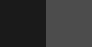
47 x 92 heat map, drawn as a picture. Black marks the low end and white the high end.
The table splits into one row of 2 panels. Panel 1,1: very low, flat. Panel 1,2: low, flat.
